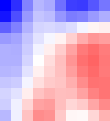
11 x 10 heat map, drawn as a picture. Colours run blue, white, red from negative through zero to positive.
The ninth with the lowest average is the top left. Values change most from cell to cell in the top right. Values rise toward the bottom right. There are no regular stripes. No lone cell stands out from its neighbours. The middle right is the ninth with the highest average.
